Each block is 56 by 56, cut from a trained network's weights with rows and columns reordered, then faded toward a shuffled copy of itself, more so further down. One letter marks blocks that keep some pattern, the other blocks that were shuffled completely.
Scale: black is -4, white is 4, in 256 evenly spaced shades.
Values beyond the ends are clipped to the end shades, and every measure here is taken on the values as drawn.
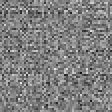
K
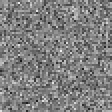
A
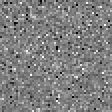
A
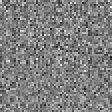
K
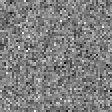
A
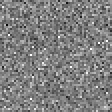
A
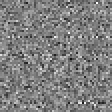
K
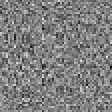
K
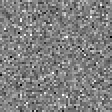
A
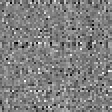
K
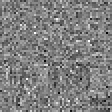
K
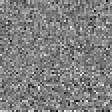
K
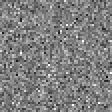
A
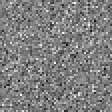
A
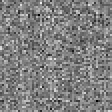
K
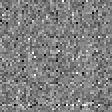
K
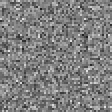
K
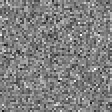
A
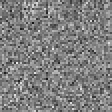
K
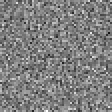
A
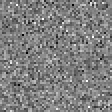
A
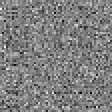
K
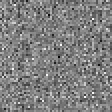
K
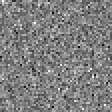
A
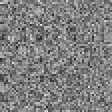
K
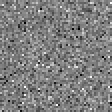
A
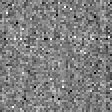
K
